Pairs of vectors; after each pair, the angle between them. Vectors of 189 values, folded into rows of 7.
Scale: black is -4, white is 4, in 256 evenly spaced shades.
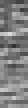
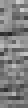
nearly opposite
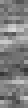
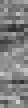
nearly opposite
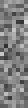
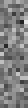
nearly parallel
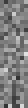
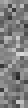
partly aligned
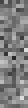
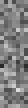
partly opposed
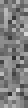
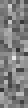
partly opposed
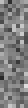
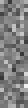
nearly parallel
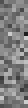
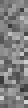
nearly parallel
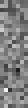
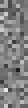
nearly parallel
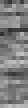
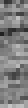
nearly parallel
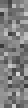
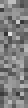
partly opposed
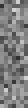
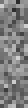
nearly opposite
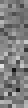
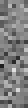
nearly opposite
